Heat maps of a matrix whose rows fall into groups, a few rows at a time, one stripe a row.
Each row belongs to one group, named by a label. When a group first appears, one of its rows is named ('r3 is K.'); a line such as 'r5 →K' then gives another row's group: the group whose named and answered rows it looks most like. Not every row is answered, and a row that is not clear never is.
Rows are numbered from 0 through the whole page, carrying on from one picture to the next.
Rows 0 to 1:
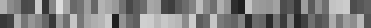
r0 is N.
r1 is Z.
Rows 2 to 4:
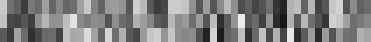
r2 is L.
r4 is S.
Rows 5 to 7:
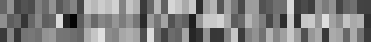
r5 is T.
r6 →N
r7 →T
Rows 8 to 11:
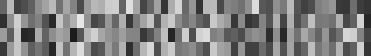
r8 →T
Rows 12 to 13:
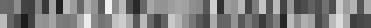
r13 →L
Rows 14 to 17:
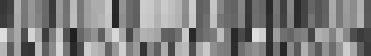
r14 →Z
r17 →N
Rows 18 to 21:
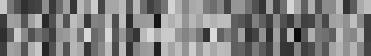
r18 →L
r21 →Z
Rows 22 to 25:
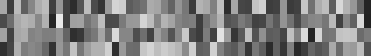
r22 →N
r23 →Z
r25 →Z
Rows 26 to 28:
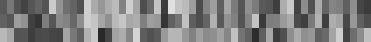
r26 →T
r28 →L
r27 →T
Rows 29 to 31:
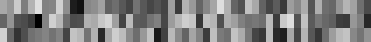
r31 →L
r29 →N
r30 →T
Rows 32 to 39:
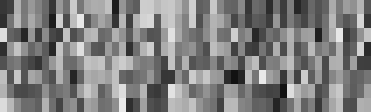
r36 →T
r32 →Z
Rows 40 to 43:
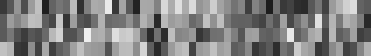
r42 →T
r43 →L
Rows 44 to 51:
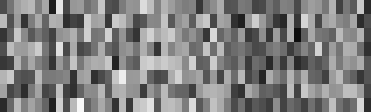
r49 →L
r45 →N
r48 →Z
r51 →Z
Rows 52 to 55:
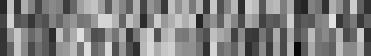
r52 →T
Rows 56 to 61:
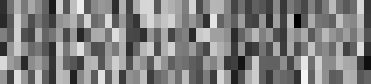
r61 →N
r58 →N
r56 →Z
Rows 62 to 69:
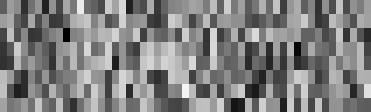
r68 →L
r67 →L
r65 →S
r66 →Z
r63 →L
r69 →N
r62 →S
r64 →T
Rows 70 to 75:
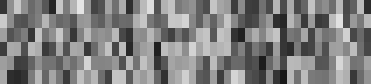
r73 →Z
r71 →L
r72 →N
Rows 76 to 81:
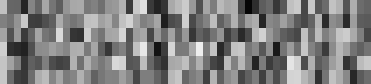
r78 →N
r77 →T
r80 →L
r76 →L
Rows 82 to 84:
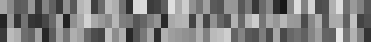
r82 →L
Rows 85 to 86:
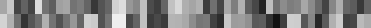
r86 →L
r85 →L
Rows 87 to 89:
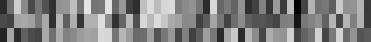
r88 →Z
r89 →T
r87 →S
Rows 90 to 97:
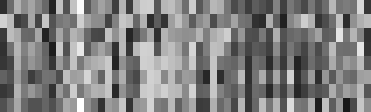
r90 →Z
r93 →Z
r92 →S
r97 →S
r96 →Z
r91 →L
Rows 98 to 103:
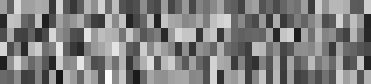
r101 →N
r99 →S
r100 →T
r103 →S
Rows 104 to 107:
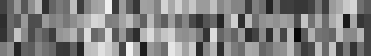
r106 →S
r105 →T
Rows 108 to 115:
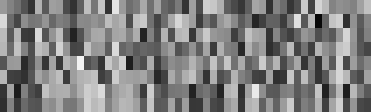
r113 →L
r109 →L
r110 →N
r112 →S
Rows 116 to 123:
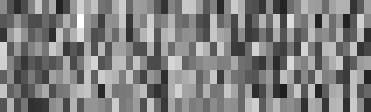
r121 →T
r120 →L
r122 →L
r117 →S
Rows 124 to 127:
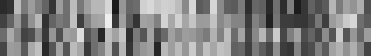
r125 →Z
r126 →S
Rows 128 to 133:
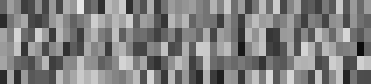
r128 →S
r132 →L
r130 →N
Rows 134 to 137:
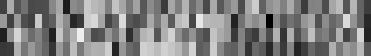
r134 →T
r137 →Z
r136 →S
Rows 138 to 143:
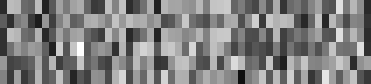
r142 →L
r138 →S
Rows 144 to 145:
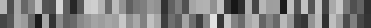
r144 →N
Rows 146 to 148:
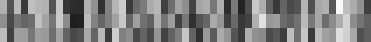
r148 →N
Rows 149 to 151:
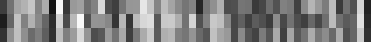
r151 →S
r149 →Z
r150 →Z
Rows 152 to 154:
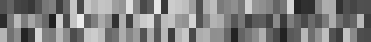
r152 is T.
